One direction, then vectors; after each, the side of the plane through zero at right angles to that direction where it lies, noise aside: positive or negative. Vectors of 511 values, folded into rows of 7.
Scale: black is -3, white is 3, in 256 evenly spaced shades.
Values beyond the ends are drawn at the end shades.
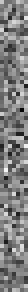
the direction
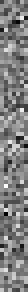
negative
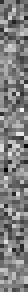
negative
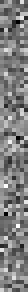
negative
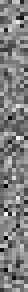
positive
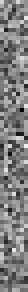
positive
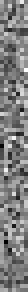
positive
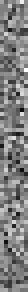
positive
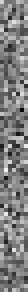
positive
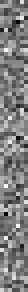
negative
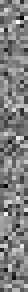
positive
